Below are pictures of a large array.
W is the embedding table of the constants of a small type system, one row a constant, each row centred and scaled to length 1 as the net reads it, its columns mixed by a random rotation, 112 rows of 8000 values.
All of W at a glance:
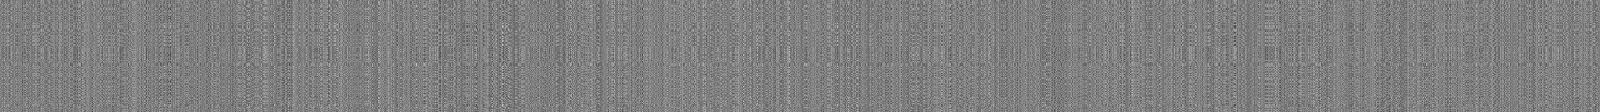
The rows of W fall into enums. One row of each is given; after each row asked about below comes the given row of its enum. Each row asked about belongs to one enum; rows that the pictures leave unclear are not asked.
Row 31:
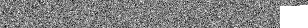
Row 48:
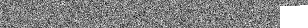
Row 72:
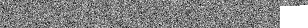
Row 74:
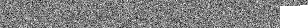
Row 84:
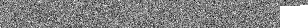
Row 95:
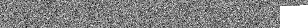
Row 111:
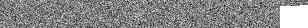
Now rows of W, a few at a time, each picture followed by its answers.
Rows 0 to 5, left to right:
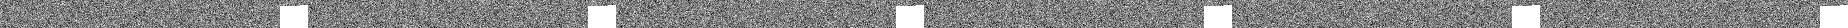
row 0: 48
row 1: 72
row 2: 31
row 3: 72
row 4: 111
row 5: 95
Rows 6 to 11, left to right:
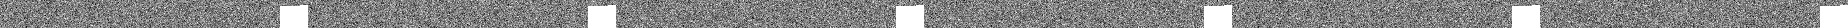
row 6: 95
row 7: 72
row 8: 74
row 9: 74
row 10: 95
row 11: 84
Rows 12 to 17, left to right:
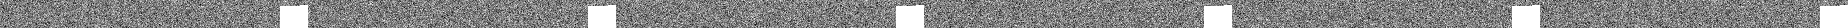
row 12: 72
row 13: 48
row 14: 111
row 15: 95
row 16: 74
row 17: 72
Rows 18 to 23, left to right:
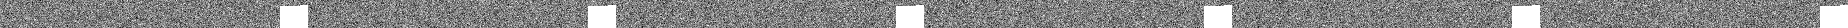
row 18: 74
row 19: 72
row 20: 95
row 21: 31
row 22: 95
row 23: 84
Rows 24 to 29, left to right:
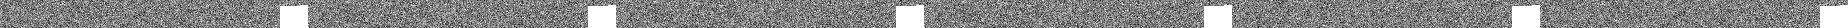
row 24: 48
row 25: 84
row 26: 84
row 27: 84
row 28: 95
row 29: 48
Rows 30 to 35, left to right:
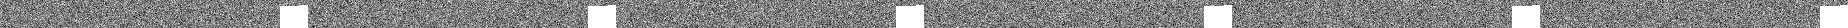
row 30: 48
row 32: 84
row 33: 111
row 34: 72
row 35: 74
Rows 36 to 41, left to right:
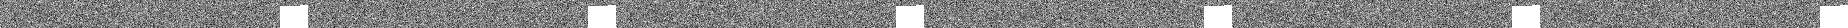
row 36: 84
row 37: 95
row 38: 84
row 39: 74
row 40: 84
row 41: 84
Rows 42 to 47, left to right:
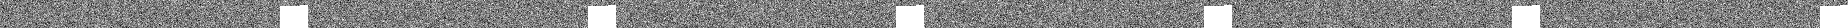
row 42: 72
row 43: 74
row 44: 84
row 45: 84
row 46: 72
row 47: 74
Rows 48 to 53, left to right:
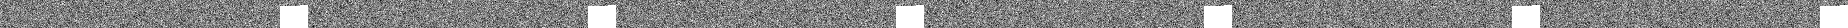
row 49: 31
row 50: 48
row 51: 31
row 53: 72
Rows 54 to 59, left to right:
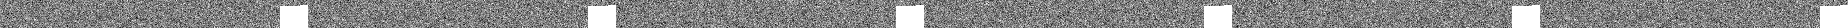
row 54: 74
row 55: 74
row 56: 72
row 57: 48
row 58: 31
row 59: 74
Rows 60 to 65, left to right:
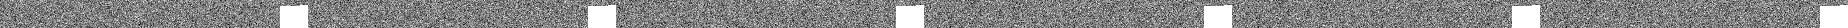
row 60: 111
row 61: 74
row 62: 72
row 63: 95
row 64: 95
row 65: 95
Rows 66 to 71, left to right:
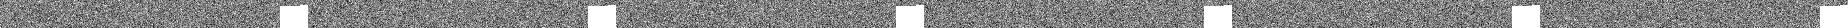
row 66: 84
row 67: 31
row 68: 84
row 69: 72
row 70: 111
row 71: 74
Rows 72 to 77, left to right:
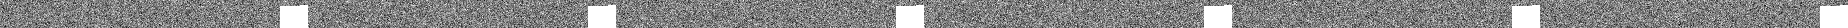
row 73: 84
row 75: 84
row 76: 48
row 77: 111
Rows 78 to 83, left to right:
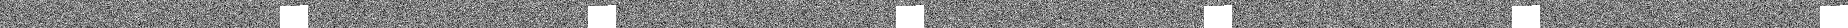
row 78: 111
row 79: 95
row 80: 72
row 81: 74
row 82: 72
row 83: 111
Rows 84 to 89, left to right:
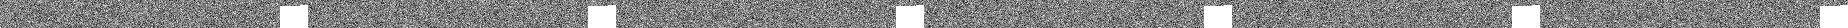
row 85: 72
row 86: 74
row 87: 31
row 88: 95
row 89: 74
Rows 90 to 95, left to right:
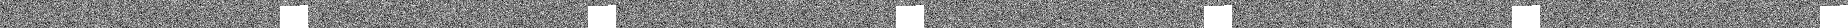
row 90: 72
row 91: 84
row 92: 72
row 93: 74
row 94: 72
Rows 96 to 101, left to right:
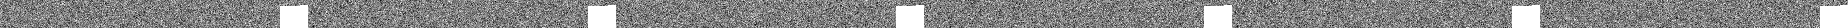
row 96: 48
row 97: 31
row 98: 111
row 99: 95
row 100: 31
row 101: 74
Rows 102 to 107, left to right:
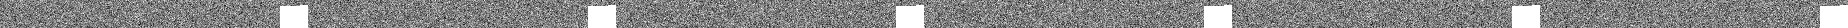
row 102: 111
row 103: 74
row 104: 84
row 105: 84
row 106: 111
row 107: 95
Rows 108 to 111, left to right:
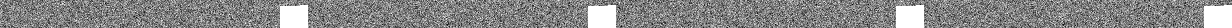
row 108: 48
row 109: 111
